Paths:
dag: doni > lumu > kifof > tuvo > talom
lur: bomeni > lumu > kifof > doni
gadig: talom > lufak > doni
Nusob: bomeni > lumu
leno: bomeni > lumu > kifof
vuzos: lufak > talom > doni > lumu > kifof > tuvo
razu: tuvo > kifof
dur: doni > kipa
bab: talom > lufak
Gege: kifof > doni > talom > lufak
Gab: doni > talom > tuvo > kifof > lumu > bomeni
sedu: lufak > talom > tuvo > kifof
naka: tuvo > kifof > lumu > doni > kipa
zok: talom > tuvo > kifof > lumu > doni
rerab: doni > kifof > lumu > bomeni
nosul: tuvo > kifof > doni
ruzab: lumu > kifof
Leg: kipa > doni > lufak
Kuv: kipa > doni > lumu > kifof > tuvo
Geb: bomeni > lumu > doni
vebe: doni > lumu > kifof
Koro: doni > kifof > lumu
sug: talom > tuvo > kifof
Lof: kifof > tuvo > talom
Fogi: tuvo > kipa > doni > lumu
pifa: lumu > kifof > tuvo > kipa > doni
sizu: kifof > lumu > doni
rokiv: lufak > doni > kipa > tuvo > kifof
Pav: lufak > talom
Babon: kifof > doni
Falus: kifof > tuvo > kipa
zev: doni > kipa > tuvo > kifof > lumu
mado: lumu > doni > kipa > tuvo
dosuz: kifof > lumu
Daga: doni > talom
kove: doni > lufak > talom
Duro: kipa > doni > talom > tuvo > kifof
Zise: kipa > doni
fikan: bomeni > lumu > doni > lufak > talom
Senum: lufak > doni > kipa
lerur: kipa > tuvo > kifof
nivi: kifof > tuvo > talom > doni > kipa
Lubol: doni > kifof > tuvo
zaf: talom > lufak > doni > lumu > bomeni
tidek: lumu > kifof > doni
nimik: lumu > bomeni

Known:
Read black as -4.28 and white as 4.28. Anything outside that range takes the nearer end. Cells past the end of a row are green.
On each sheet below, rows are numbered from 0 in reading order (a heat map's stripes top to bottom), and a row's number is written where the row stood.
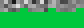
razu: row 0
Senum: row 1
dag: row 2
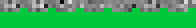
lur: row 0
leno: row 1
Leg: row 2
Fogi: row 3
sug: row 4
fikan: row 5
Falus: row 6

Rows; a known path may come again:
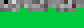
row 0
Leg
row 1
vuzos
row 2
fikan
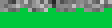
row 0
nosul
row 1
ruzab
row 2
Fogi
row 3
Lof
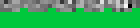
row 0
Kuv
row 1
zok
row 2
Senum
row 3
Falus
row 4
Nusob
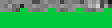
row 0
sug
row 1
dag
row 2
mado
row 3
nimik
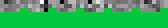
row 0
vebe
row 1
Pav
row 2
dur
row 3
Zise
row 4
pifa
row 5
kove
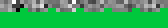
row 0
bab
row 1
leno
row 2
dosuz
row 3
rerab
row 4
zaf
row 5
lur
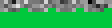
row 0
razu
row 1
sizu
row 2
Koro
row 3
Daga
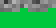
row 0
Duro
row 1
Gab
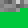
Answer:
Gege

